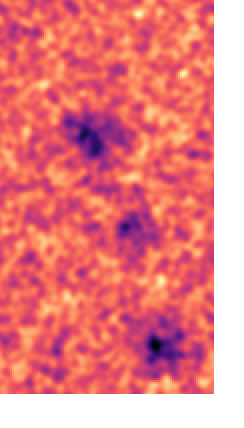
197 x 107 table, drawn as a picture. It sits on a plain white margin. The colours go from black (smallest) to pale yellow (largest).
There are three dips. No seam splits the table. No lone cell stands out from its neighbours. The values are skewed, with a long tail toward low values. The halves do not mirror each other. No row or column stands out.
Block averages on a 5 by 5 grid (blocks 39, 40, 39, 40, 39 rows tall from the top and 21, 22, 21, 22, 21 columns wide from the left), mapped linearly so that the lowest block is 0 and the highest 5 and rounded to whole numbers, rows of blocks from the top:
3 4 4 5 5 | 4 2 0 5 4 | 4 4 2 3 4 | 4 5 4 4 4 | 4 3 4 0 2
